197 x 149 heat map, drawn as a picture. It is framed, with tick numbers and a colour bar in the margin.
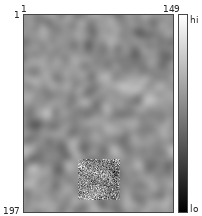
Odd patch: rougher, in the bottom middle. Histogram: heavy tails on both sides. Roughest part: bottom middle. Slope: none. Odd rows or columns: none. Mirror symmetry: none.
